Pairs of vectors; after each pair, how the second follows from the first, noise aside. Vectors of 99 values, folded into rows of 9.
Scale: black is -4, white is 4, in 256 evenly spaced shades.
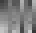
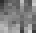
copied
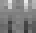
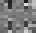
sign-scrambled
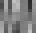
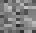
shuffled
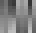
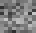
shuffled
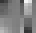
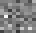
shuffled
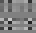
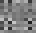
copied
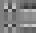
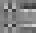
copied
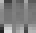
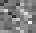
shuffled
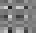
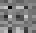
copied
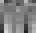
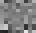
sign-scrambled
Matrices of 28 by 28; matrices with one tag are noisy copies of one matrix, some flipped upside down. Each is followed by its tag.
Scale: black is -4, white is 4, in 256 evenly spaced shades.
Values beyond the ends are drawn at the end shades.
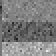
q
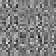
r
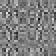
r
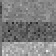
q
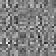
r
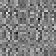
r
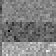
q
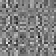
r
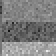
q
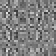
r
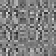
r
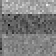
q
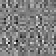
r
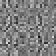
r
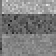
q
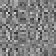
r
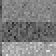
q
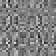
r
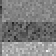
q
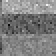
q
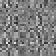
r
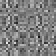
r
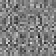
r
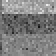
q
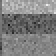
q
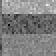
q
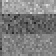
q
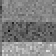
q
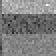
q
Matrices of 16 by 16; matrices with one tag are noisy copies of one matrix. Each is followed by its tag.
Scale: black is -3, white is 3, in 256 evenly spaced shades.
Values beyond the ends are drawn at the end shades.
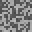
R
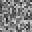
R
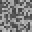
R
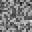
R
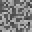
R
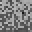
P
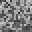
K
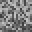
K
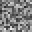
R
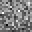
P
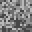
K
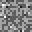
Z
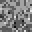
K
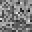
K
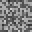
Z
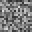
Z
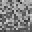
P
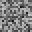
Z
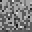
P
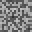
Z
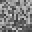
K
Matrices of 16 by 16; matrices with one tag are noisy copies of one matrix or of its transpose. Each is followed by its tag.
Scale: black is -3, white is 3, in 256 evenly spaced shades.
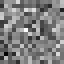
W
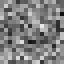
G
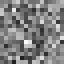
G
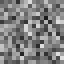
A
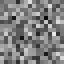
A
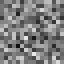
A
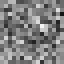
G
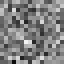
G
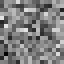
W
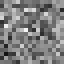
W
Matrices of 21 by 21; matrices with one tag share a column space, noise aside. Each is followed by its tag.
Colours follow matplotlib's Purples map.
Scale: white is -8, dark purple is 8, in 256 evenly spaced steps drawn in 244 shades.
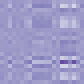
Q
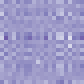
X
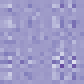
Q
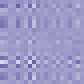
Q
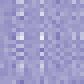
X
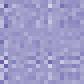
Q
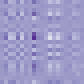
X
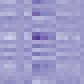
X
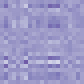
Q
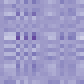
X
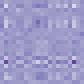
Q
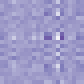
X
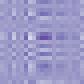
X
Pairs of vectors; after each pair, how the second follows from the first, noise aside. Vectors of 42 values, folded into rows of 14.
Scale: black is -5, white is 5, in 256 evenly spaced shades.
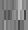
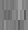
shrunk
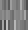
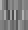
wrapped around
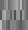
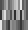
scaled up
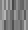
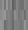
shrunk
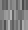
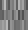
wrapped around
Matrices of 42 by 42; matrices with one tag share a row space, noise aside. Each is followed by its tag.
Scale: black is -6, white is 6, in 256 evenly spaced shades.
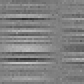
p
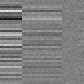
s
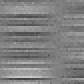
p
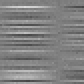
p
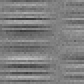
p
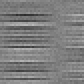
p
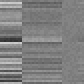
s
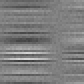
p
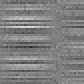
p
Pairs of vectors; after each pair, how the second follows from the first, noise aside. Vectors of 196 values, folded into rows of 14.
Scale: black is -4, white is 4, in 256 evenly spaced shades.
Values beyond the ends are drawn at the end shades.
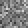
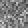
reversed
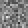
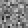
negated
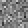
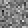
reversed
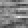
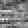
reversed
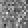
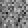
negated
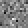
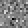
negated
